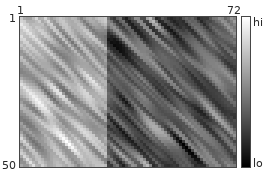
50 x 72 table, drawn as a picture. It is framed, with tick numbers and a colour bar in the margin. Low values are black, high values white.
Seam: vertical, 40% of the way across, the left part higher. Average level on the scale: 50%. Grain: diagonal, down to the right.
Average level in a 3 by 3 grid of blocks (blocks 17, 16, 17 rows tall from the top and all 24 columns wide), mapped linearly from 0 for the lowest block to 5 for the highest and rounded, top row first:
5 1 0 | 5 1 0 | 5 1 0
